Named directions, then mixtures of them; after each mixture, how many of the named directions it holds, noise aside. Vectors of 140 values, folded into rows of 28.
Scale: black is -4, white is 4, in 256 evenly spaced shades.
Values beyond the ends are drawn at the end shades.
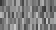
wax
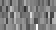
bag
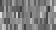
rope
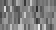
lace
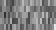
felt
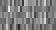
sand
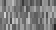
one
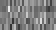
two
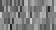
three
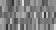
three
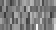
two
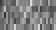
three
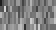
three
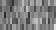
one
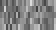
three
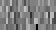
one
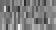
three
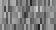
three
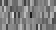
three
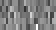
one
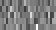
one
